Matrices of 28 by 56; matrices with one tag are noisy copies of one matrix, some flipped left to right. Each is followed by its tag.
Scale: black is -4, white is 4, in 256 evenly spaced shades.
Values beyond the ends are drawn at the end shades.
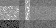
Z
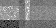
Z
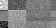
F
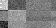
F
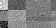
F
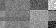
F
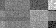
F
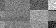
F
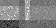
Z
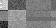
F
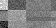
F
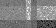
Z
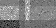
Z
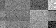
F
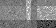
Z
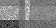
Z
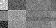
F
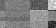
F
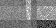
Z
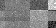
F
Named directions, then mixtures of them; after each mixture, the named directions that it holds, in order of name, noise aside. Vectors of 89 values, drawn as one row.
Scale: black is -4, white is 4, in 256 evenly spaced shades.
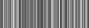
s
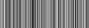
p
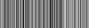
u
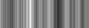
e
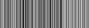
s, u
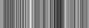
e, u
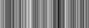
e, p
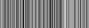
u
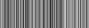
u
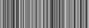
s, u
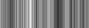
e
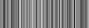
p, s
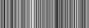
e, p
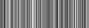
p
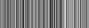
u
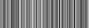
p, s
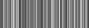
s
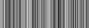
e, p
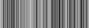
e, s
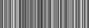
s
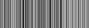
s, u
